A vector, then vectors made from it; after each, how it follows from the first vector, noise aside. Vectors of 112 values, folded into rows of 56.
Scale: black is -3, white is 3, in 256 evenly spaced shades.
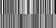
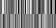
sign-scrambled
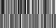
sign-scrambled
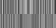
shrunk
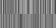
shrunk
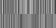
shrunk
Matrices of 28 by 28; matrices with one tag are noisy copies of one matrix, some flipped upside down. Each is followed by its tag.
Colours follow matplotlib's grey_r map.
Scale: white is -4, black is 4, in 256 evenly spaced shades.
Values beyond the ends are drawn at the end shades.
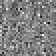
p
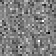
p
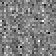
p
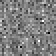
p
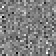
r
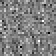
p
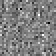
p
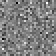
r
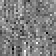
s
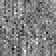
s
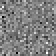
r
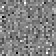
r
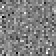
r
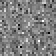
p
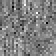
s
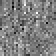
s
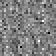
p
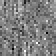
s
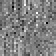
s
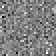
r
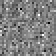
p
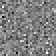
r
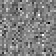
p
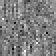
s
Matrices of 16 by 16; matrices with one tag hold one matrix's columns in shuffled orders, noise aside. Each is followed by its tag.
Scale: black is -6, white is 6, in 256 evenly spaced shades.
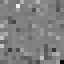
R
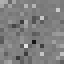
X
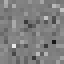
X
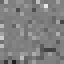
R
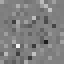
X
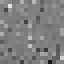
R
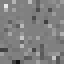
R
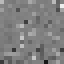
R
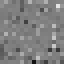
R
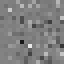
X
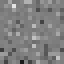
R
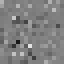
X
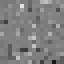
R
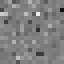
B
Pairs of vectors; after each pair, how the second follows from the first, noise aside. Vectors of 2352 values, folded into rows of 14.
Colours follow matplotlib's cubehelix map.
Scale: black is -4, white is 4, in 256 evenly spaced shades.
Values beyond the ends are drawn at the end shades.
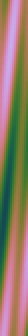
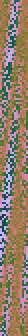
sign-scrambled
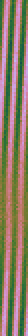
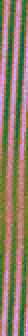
copied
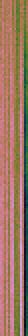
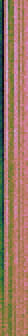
reversed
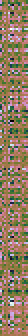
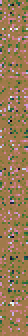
partly zeroed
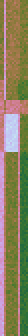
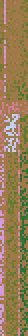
partly zeroed
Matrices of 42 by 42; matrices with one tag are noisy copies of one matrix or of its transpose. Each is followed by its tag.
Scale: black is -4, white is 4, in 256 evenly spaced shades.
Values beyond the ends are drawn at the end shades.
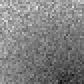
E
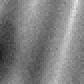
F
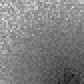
E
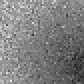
E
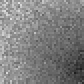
E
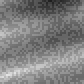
F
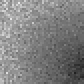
E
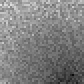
E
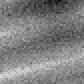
F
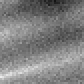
F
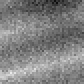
F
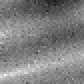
F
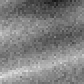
F
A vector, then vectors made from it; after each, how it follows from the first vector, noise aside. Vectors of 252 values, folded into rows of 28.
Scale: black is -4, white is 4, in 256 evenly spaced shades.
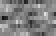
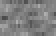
shrunk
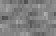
shrunk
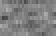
shrunk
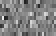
sign-scrambled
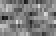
copied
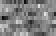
copied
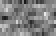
copied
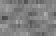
shrunk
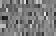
sign-scrambled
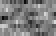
copied
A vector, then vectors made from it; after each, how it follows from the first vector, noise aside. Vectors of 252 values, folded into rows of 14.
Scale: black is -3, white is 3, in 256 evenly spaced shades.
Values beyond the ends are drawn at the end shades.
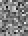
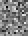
copied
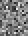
negated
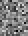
negated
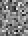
negated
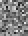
copied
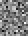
copied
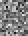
copied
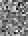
copied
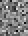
negated
